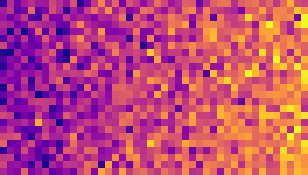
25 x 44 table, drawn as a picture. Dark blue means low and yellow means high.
The values follow a bell shape. Values rise toward the right. There are no regular stripes. No single row or column stands out from its neighbours.
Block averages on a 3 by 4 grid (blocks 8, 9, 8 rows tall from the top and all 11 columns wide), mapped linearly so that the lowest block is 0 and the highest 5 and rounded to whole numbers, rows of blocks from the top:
0234 / 0235 / 0235
